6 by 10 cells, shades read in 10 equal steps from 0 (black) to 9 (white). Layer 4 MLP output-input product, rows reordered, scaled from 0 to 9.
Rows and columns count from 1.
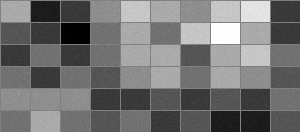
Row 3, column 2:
4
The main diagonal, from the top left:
6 2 2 3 2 2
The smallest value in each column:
2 1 0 2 2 2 2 1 1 2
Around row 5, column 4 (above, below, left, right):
3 3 5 2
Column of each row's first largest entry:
9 8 9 6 1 2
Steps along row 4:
down up down up up down up down down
